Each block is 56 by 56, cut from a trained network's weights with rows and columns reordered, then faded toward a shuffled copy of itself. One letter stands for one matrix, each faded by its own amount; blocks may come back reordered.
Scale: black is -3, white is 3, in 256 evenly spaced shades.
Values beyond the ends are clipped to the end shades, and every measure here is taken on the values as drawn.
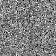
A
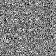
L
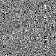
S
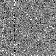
S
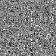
S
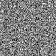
L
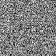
L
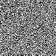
A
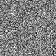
L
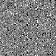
S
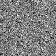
A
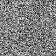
L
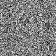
L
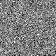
A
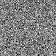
A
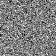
A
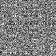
L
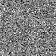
A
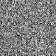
L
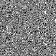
S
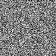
L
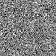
A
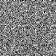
L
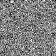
A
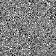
S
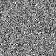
A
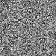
L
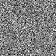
A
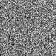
L
